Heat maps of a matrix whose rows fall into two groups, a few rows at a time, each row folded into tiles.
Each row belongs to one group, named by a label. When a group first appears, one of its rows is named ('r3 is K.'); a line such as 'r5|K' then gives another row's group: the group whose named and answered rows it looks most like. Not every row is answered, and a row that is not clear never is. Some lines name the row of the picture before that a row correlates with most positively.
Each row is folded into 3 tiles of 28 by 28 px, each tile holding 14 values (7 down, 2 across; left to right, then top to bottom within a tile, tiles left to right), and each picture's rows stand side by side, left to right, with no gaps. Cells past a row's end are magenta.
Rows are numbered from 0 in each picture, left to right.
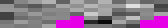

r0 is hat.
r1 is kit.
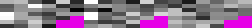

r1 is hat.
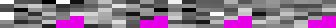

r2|hat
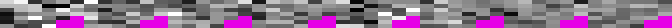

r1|hat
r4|hat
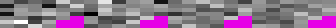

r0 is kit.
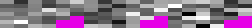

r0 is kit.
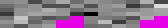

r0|kit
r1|kit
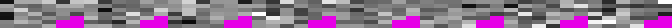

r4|hat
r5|kit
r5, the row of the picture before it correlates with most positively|0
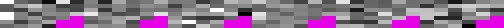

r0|hat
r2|kit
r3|hat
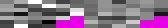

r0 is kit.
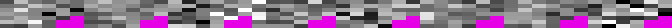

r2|hat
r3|hat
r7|kit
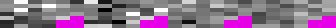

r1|hat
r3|hat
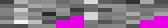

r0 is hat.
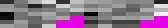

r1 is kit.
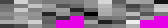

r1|kit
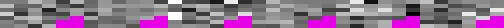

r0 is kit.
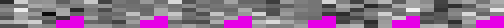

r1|hat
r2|hat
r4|hat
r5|hat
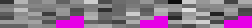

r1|hat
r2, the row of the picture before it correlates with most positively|0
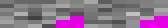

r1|hat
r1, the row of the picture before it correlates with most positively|1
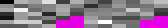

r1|kit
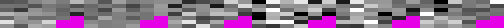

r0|kit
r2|kit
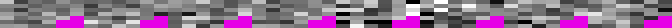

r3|hat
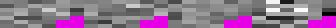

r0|kit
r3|kit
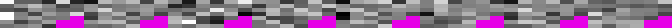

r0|hat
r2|kit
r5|kit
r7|kit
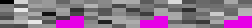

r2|hat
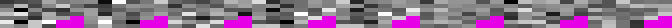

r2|kit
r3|hat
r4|hat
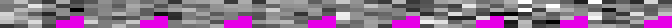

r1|kit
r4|hat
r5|kit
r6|kit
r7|hat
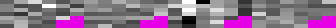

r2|kit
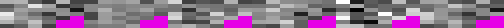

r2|hat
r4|hat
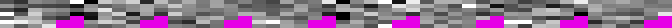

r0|kit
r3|kit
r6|kit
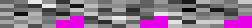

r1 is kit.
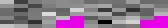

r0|hat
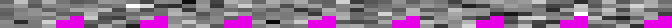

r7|kit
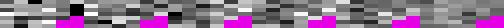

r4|hat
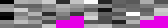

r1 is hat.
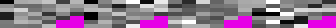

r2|kit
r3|kit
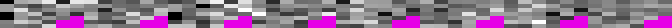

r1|hat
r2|hat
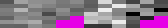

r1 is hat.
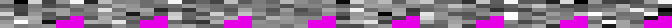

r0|kit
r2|hat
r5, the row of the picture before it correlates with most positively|1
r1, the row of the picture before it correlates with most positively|0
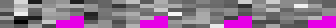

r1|hat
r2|kit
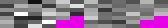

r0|kit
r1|hat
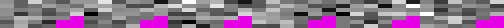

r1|kit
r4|kit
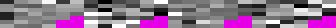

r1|kit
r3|kit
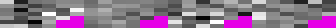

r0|hat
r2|kit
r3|hat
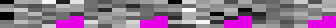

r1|kit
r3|hat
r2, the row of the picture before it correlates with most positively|1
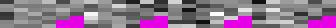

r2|hat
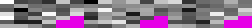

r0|hat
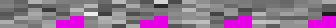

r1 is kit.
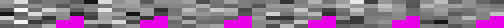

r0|kit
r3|kit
